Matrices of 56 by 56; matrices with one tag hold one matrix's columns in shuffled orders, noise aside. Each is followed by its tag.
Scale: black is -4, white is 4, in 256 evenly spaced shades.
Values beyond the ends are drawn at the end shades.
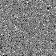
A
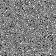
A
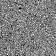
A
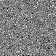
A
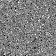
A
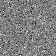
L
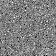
A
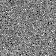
L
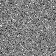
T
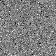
L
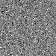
L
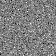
L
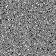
T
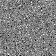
A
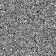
T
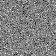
L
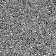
L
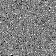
A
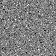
T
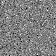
A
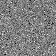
L
